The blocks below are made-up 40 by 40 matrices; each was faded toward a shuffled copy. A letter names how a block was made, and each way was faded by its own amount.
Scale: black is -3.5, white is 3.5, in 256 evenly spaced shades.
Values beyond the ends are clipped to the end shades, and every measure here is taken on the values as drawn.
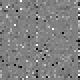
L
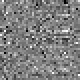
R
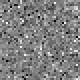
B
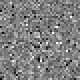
B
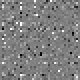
L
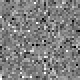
B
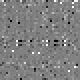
L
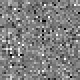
B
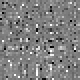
L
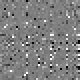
L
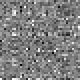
R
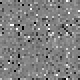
L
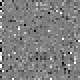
L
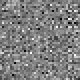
R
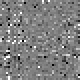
L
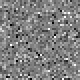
B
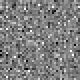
B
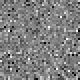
B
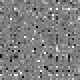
L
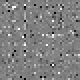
L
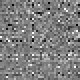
R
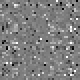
L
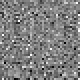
R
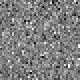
B
